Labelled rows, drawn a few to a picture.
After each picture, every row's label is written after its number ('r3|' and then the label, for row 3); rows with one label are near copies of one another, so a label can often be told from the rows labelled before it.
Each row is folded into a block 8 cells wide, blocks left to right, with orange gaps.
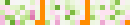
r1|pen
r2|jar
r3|jar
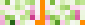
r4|pen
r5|pen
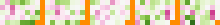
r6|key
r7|key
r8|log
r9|pen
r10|pen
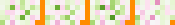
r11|jar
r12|jar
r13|jar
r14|log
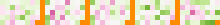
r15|jar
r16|log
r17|log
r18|jar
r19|key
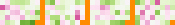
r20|key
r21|pen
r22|key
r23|log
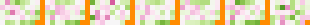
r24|key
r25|key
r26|log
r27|key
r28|key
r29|key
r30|jar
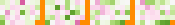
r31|log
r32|jar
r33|key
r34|key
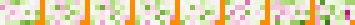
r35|key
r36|jar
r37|jar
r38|jar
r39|jar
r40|log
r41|key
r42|pen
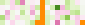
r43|log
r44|jar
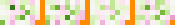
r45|jar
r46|jar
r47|jar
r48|jar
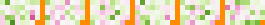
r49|pen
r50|log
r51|jar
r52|pen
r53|jar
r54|key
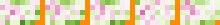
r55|key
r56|key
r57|key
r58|log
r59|key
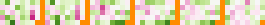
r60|pen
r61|pen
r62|key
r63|key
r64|key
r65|log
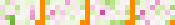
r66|pen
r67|log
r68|key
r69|log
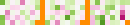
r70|log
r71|jar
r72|pen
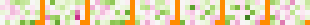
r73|key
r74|pen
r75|key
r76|jar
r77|jar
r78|jar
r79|log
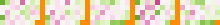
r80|log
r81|log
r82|key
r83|log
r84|key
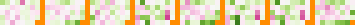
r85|log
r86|key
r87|log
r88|pen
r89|key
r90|pen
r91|pen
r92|key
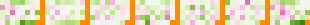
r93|key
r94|key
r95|log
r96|pen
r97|jar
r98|log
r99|key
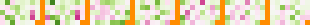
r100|pen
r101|pen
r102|key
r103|jar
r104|log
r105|log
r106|jar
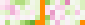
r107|key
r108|log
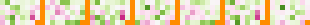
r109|pen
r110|key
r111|pen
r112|jar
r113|key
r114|pen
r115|jar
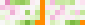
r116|key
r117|key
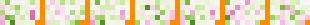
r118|pen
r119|key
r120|pen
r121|jar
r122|pen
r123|log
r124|jar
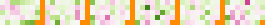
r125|key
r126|pen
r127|log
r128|jar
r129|jar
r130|log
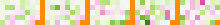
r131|jar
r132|jar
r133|key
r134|pen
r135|log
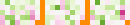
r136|pen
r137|jar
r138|pen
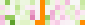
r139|pen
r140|log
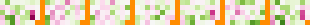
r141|pen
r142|log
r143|log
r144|jar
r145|pen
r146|key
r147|pen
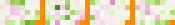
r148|key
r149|jar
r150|log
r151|key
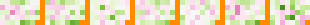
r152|key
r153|key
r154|jar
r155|key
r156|log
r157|key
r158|jar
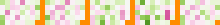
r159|log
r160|log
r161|pen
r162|pen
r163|log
